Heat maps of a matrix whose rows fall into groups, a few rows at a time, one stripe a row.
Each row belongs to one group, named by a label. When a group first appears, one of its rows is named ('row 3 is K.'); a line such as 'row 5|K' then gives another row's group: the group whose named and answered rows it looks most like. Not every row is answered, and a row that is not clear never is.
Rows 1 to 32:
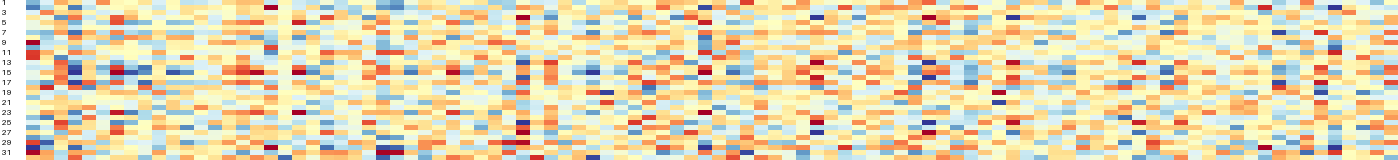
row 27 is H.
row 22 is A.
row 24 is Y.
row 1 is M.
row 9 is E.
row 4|H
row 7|Y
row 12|E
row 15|Y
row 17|Y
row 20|M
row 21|A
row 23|Y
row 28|M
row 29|E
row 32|E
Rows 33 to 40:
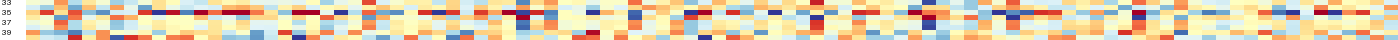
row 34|Y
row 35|A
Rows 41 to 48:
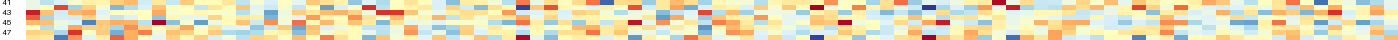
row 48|H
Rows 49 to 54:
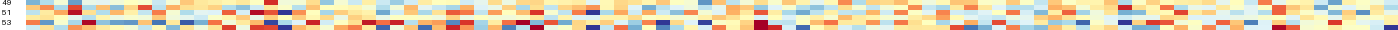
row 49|M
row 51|E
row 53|E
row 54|E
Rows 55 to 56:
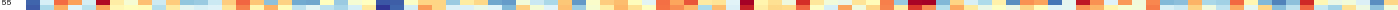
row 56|M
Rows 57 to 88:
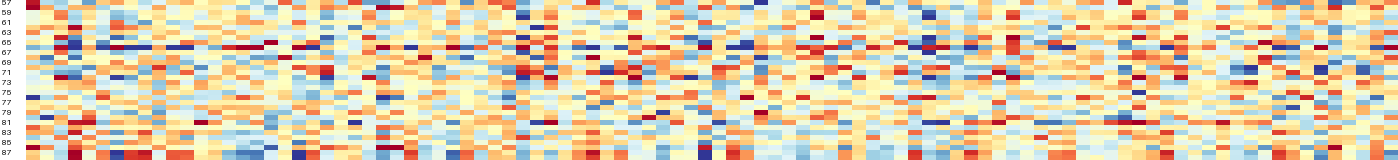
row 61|Y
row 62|A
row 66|Y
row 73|A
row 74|A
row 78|A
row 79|E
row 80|Y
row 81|A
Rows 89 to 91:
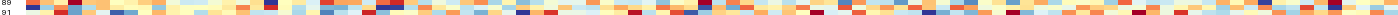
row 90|M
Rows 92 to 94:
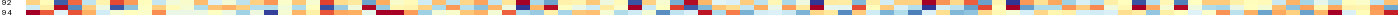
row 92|H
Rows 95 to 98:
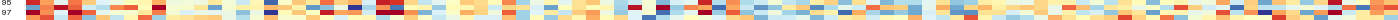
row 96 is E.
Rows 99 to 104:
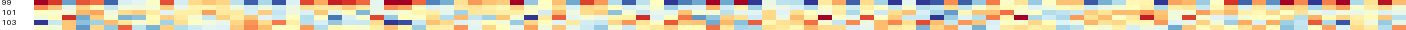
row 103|M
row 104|Y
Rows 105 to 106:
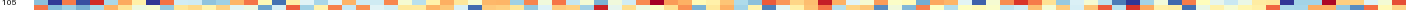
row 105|Y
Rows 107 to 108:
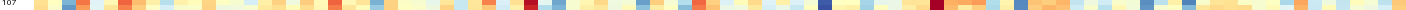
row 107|H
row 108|H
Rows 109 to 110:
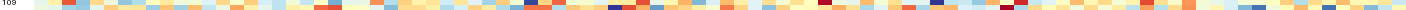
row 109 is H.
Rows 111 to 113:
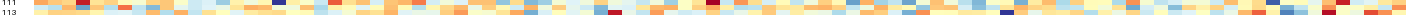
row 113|A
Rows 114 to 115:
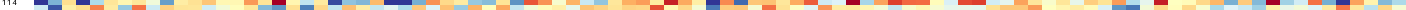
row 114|M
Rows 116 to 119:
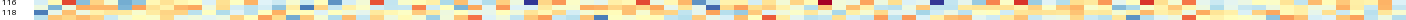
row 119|E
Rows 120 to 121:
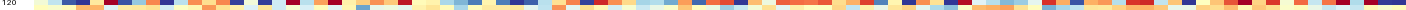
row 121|A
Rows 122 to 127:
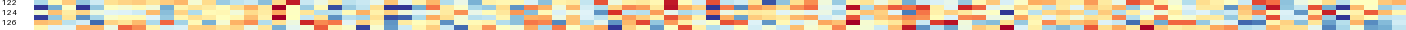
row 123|M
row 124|A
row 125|M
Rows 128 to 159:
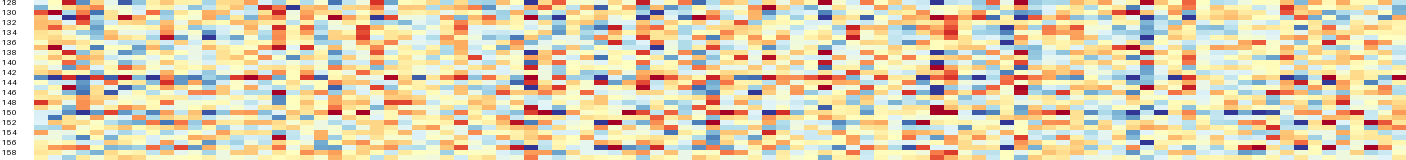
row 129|E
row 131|H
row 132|E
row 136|A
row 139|E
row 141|H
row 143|Y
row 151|Y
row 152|A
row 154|E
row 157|A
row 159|H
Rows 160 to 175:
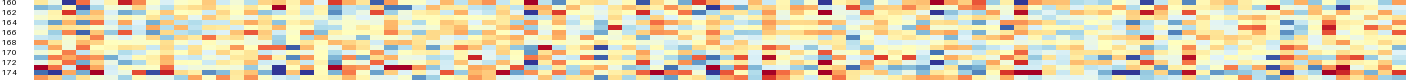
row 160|H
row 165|A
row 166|Y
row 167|A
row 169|E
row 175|E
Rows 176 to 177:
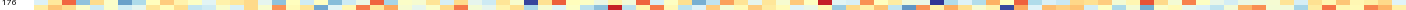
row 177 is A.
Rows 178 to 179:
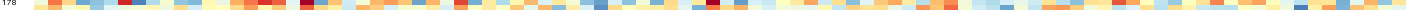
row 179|A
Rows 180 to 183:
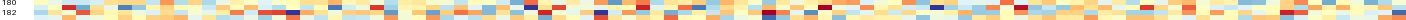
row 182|E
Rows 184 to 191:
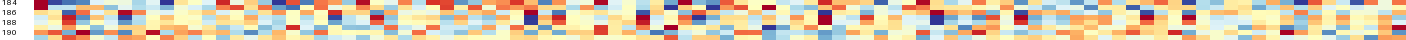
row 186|H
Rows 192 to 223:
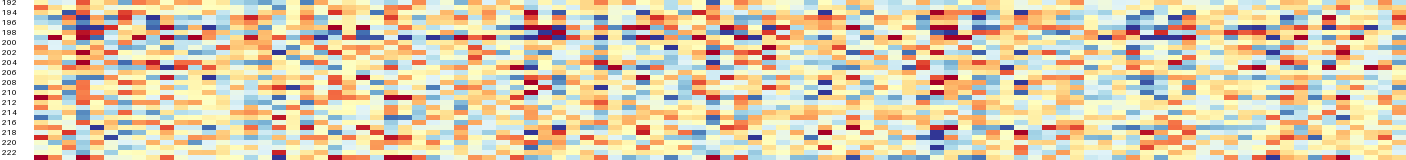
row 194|H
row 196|Y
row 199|E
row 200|Y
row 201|E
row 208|H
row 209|E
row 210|H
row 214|Y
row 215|M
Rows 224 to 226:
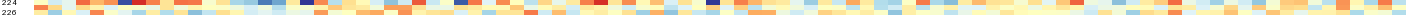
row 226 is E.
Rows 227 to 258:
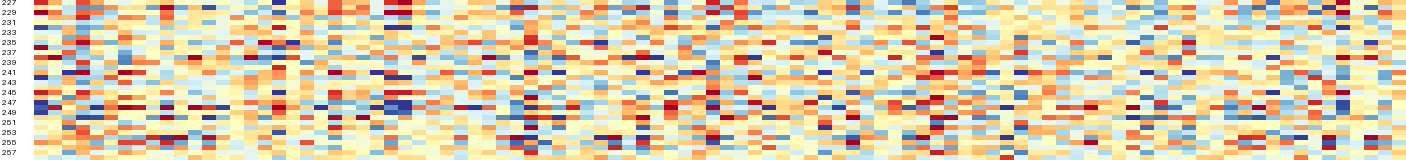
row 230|E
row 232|M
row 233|Y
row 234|H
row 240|M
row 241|H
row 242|M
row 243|Y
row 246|H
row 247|M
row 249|M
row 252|H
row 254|A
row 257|H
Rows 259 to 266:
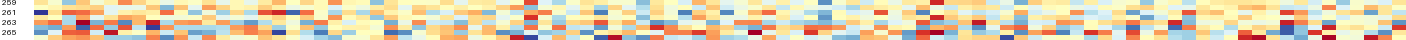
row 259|H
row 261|E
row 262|H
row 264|Y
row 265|M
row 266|A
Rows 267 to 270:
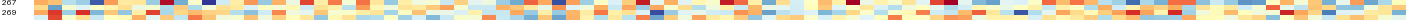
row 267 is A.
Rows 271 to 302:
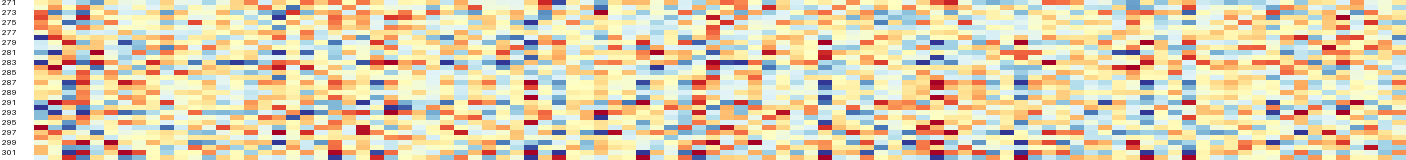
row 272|E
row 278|E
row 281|Y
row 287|H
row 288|H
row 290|H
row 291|E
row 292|M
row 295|H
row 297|A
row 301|H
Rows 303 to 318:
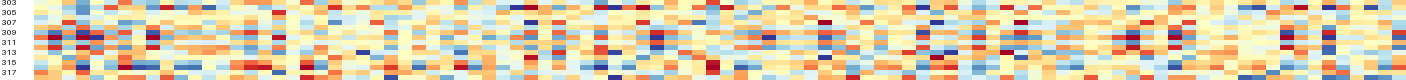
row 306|M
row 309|Y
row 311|Y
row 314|H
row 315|Y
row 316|Y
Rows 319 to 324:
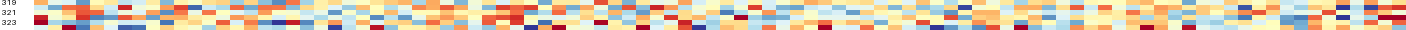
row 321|A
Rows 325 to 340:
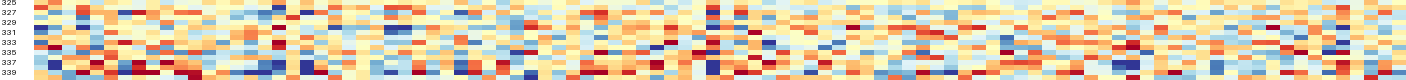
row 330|M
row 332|A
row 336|M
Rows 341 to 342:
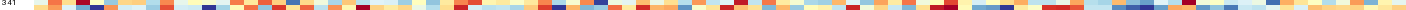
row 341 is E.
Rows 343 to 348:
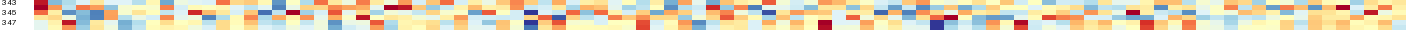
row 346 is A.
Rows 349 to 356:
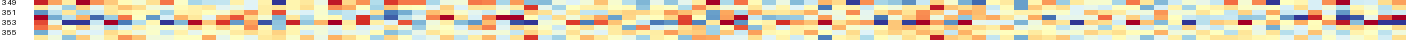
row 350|H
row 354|E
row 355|M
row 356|H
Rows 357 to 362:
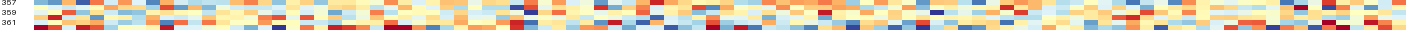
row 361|A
